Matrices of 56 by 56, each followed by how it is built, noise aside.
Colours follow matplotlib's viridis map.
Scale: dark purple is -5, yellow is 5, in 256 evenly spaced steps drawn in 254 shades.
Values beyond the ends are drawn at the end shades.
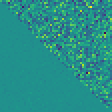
upper triangular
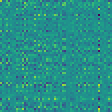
low rank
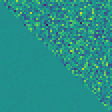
upper triangular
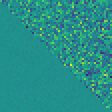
upper triangular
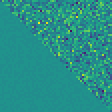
upper triangular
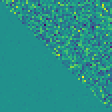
upper triangular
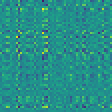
low rank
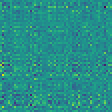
low rank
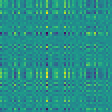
low rank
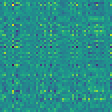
low rank
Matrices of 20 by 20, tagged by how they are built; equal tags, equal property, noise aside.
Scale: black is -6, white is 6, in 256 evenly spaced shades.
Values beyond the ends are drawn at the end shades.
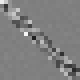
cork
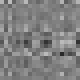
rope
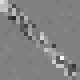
cork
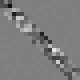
cork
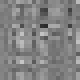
rope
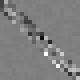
cork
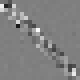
cork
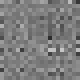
rope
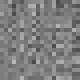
rope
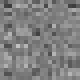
rope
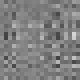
rope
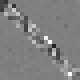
cork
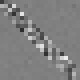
cork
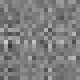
rope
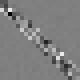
cork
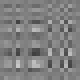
rope
